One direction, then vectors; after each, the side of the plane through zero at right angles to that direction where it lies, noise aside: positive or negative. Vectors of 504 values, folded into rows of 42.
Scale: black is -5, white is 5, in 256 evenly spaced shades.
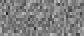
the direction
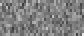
positive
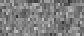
negative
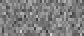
positive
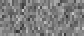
positive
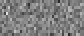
negative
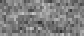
positive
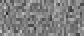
positive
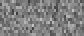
negative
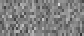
negative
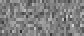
negative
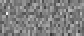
negative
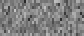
positive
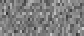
positive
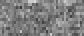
positive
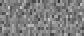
negative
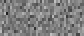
positive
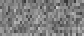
positive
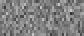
negative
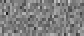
positive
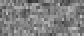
negative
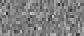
positive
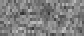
negative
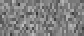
negative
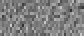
positive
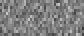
negative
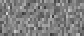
negative
